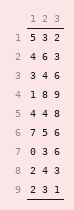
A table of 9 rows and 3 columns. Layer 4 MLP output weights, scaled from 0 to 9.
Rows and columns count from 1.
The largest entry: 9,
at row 4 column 3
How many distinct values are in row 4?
3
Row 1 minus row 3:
2 -1 -4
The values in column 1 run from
0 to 7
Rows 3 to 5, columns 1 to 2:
3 4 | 1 8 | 4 4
